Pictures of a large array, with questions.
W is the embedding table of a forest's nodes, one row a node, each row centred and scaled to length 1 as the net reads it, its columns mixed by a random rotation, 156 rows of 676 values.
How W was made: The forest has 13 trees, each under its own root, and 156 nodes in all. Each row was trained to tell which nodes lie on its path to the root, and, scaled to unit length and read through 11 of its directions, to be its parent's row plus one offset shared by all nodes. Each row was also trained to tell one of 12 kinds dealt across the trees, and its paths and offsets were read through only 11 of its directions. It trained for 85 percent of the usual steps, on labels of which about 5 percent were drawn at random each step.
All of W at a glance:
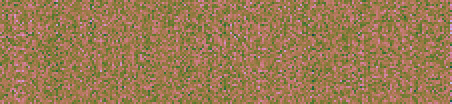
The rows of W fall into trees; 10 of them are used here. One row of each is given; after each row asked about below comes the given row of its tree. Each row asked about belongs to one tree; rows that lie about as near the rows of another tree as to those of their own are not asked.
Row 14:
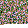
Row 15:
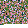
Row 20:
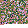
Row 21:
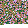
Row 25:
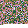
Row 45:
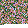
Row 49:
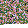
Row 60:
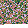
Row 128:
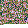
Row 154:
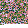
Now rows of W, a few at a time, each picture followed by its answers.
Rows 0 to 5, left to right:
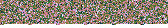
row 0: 20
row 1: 45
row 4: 15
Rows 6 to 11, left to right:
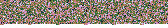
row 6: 20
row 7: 20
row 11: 154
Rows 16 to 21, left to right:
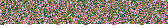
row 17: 49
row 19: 21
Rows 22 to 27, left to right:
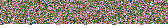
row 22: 128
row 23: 128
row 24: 49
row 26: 45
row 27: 25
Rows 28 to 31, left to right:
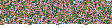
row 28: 45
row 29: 60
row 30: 49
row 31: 21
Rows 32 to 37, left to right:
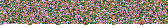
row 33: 15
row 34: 25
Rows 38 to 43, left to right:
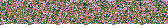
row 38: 14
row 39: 25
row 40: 25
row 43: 128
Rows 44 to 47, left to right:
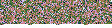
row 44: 21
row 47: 128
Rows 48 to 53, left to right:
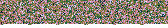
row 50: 25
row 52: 60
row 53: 128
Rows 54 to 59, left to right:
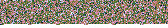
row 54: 15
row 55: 25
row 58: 21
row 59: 25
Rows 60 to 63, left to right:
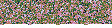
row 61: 49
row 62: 25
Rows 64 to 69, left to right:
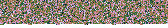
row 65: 60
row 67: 21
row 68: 154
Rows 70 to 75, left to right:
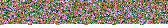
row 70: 49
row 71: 45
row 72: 25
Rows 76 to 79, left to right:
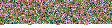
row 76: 21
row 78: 60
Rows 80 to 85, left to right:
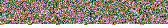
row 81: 15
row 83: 128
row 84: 20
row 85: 128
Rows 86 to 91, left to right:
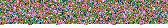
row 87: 21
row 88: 49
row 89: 25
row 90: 21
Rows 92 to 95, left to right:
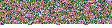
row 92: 45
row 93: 15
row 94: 60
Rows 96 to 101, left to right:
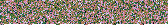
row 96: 60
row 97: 21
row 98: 15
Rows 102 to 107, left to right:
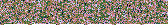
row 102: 60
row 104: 14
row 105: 49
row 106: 45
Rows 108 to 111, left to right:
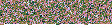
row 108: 154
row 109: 154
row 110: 15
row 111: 45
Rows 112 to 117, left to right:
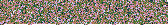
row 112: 15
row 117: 128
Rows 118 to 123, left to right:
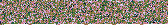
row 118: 60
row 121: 128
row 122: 128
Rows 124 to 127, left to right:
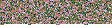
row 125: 128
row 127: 45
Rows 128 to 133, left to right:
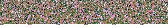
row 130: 154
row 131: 20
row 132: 128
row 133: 128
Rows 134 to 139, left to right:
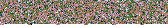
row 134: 25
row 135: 21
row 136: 45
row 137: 15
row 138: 49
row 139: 60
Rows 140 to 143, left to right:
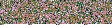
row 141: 21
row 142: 25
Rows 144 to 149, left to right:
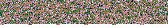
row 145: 45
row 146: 60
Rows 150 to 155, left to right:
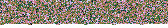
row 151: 15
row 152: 154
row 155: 25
